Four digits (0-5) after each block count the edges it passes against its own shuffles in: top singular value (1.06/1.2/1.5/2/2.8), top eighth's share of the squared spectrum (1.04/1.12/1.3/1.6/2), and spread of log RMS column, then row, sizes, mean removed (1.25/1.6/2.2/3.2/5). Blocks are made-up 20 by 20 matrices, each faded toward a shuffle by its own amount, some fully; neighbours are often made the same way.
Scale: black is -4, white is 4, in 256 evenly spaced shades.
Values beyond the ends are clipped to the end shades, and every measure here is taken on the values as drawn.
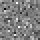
0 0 0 0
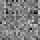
2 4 1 1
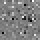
2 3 1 1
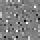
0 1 0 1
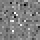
1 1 0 0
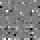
2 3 0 1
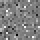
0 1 0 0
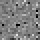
2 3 1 1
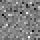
0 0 0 0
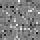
0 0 0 0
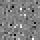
0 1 0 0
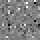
2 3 1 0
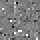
0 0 0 0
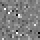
1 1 0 0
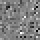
1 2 1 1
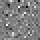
1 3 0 0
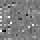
2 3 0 0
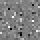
1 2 1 0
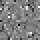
0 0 0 0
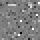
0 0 0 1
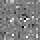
1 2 0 0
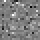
2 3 0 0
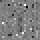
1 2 0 0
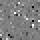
1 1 0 0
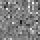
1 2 1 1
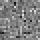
0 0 0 1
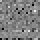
2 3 0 1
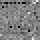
2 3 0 1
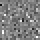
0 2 0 1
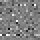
2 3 0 1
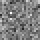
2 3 0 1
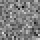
0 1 0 0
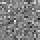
1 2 0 0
